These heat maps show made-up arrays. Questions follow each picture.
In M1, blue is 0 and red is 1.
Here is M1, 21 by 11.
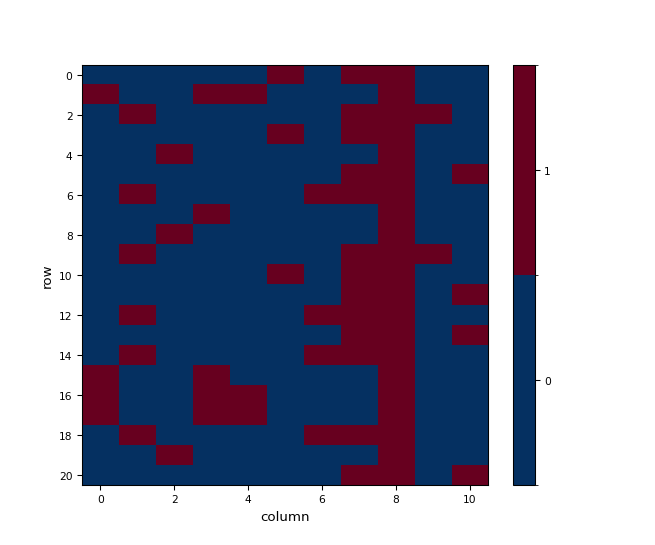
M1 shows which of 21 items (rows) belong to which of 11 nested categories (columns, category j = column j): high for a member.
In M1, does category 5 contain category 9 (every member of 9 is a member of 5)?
no
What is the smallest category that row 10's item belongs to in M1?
5
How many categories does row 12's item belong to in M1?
4
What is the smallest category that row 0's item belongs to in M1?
5
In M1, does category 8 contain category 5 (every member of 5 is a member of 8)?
yes
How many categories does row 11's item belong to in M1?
3
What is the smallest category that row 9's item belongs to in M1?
9
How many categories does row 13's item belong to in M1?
3
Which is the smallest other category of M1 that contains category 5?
7
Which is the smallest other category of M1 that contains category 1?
7
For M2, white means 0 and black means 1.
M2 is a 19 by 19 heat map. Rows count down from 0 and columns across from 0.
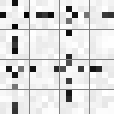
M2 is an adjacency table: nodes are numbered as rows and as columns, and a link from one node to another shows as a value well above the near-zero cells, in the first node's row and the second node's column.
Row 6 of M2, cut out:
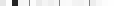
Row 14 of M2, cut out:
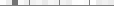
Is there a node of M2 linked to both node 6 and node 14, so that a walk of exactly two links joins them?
yes
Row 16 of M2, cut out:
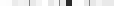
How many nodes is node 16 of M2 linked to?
1
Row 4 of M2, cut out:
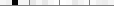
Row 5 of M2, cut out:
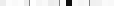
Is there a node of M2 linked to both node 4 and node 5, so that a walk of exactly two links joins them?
no
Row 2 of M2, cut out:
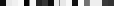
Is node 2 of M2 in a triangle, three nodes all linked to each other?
no
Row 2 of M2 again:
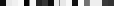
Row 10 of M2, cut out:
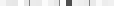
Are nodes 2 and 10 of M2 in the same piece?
no
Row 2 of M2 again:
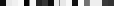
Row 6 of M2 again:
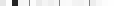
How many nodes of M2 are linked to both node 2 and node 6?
0
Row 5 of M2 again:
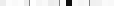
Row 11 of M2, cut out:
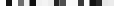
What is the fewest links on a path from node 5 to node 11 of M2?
1
